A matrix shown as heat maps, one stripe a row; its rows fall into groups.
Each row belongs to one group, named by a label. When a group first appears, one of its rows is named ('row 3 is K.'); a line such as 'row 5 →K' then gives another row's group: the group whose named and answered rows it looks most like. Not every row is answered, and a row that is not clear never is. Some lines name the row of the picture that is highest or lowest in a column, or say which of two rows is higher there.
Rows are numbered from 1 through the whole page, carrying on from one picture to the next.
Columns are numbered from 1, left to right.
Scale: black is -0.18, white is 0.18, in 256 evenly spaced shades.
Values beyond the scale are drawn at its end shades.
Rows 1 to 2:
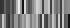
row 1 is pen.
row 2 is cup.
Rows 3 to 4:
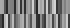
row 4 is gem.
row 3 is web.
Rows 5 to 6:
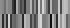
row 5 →web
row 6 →pen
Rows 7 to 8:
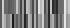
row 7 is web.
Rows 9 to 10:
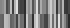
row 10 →cup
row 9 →cup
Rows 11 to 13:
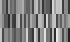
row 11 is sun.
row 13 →sun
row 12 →web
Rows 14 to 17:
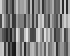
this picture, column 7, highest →16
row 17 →web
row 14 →sun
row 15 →web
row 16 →pen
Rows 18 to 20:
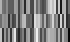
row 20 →cup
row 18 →cup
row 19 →sun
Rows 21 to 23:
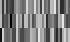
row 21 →cup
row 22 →pen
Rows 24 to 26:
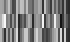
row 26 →sun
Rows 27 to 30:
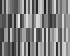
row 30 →web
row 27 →web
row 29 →gem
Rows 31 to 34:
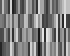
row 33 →gem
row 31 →web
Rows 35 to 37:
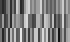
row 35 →pen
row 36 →pen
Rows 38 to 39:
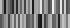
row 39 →gem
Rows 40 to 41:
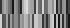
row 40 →cup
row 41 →sun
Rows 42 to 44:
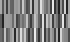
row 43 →gem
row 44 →gem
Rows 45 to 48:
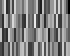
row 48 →gem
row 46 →gem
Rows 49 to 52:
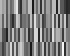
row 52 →gem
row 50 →sun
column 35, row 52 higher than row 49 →Yes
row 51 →sun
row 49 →cup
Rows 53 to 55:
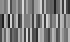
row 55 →web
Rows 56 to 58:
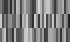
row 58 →cup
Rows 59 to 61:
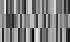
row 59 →cup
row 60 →web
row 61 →cup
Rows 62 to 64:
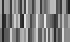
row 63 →pen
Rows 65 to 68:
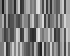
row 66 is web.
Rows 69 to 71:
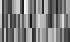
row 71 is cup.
